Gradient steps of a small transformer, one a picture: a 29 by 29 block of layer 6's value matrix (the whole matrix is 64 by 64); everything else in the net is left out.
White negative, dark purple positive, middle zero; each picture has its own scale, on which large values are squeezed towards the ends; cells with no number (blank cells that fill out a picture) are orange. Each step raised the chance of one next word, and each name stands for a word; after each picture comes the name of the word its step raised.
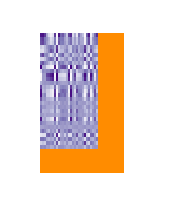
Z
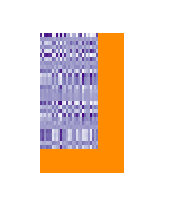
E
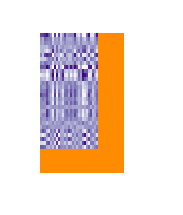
Z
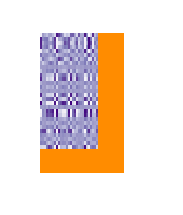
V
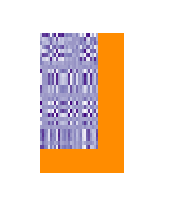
E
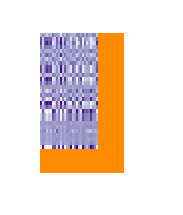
V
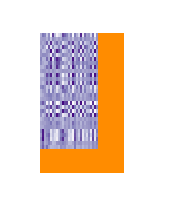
E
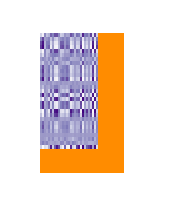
V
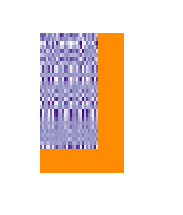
V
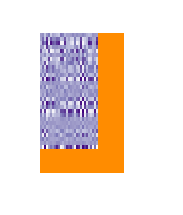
V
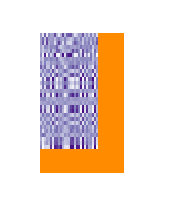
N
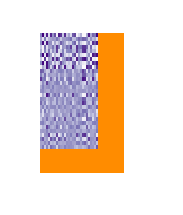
Z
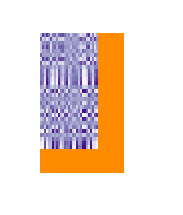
N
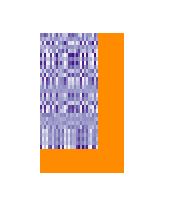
N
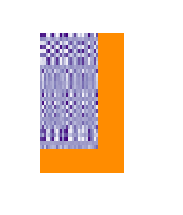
E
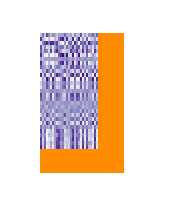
N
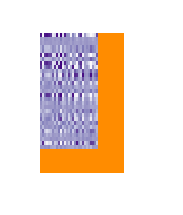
Z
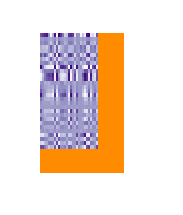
Z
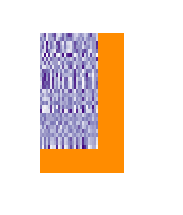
N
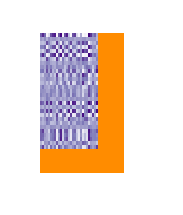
E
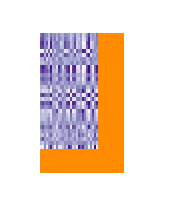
V
